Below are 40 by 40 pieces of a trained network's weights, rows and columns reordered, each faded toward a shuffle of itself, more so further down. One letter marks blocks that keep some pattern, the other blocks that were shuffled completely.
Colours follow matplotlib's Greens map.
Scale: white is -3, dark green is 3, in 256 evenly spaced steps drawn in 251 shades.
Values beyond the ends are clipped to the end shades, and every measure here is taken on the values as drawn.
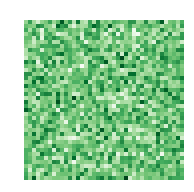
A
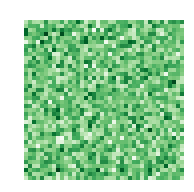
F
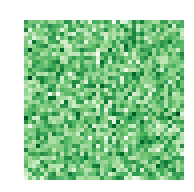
F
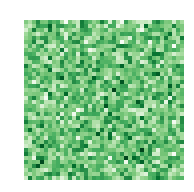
F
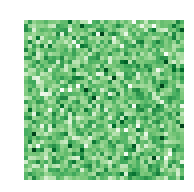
A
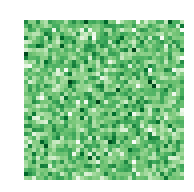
A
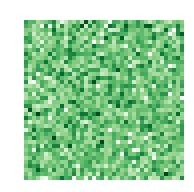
A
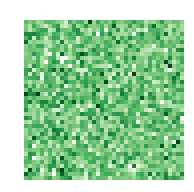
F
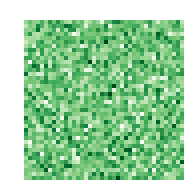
A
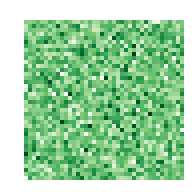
F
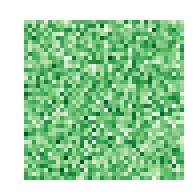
F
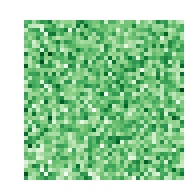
F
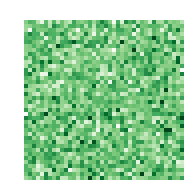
A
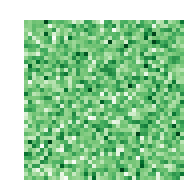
A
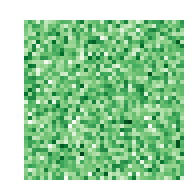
A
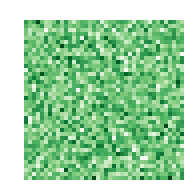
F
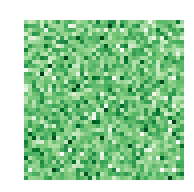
A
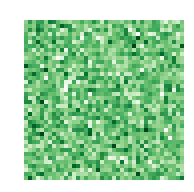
A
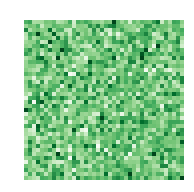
A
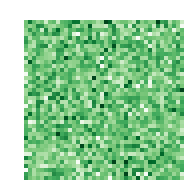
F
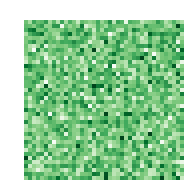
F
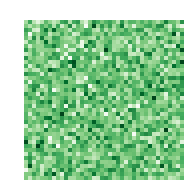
A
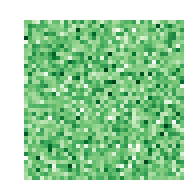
A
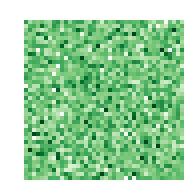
A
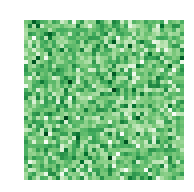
A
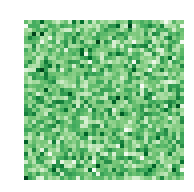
F
